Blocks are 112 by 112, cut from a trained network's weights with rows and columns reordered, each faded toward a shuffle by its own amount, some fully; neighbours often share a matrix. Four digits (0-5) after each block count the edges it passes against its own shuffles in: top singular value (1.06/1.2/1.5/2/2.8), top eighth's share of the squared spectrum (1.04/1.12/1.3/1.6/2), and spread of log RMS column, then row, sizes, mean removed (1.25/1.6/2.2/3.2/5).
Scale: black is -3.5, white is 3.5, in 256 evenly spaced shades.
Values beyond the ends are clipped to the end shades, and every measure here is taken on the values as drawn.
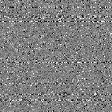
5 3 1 3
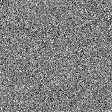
3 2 0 0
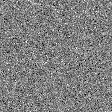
0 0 0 0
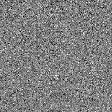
3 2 1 1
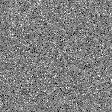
2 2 0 1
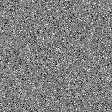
2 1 0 0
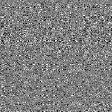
4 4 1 3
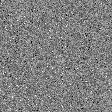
2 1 0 0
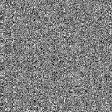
4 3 2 1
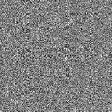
4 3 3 2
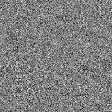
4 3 2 1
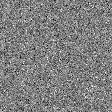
0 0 0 0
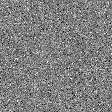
0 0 0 0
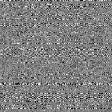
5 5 1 4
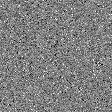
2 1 0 0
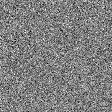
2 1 0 0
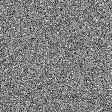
0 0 0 0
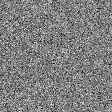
0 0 0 0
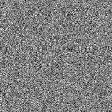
4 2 0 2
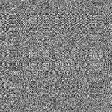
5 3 1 3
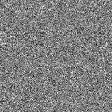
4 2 0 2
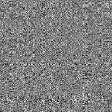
4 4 3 3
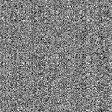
4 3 1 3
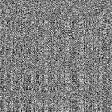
4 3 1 2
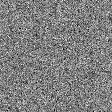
1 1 0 0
